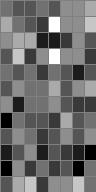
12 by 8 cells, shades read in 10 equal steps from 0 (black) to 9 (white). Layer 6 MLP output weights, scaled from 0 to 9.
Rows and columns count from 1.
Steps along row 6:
up down same up down up up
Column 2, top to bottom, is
3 4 6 7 3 5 1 4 5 3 5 6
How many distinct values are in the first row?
4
